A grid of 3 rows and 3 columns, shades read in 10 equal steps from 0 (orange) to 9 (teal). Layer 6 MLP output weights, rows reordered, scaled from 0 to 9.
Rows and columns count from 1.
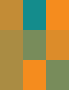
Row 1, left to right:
2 9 0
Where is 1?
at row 2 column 3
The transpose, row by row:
2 3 3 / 9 5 0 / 0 1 5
